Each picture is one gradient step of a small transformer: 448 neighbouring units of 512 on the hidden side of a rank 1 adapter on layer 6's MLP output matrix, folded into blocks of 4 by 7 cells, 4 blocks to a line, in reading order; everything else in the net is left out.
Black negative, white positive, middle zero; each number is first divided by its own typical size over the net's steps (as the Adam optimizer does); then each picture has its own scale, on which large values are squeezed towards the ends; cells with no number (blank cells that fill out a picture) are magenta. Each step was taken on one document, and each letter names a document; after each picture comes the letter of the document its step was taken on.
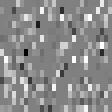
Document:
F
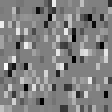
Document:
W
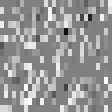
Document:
W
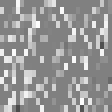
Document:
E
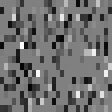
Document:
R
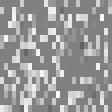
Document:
R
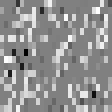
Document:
E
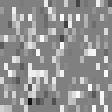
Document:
R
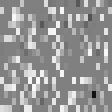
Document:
R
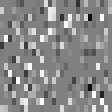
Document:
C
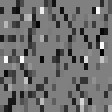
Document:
E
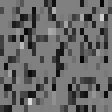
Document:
W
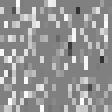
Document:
E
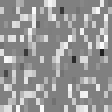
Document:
E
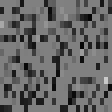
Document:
W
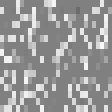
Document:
E
